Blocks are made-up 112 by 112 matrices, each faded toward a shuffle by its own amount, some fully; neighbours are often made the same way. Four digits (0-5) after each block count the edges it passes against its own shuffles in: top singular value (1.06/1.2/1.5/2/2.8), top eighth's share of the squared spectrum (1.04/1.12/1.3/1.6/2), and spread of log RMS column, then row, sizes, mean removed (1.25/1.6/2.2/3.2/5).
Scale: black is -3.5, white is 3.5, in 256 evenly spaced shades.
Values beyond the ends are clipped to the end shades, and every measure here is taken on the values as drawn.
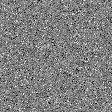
1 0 0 0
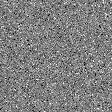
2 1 0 0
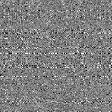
4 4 2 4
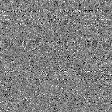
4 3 1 3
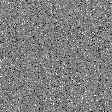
2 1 0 0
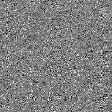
4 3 2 2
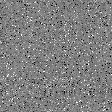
3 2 0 0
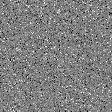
1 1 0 0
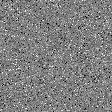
1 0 0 0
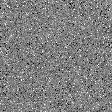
2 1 1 0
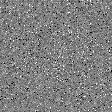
2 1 0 0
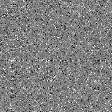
4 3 1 2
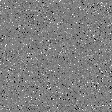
3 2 1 1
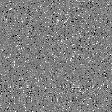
4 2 1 1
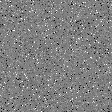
2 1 0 0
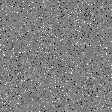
0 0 0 0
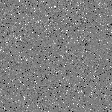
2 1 0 0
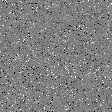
0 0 0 0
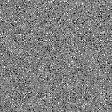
4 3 1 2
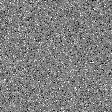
1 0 0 0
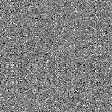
4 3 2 1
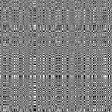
5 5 4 4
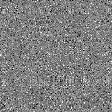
4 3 1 2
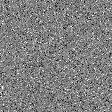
1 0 0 0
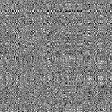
5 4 3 3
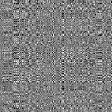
5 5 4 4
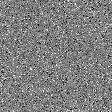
2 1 0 0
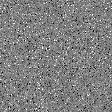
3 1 1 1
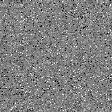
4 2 1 1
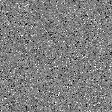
3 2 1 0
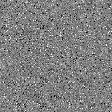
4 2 1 1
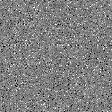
3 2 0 1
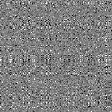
5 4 3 3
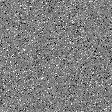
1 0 0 0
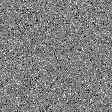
0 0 0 0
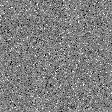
0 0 0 0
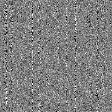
2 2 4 0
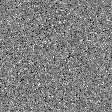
0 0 0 0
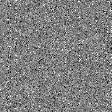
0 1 3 0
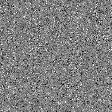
0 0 2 0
